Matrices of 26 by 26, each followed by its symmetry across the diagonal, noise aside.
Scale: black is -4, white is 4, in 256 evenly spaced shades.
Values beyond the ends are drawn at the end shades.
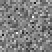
symmetric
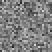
neither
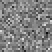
neither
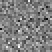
antisymmetric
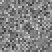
symmetric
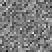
symmetric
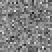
neither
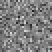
antisymmetric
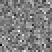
neither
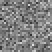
neither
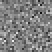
antisymmetric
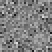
symmetric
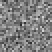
antisymmetric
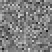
neither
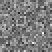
symmetric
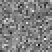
antisymmetric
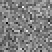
antisymmetric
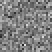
neither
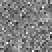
symmetric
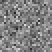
neither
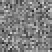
antisymmetric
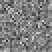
symmetric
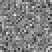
symmetric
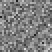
symmetric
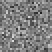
antisymmetric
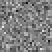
antisymmetric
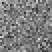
symmetric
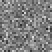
neither
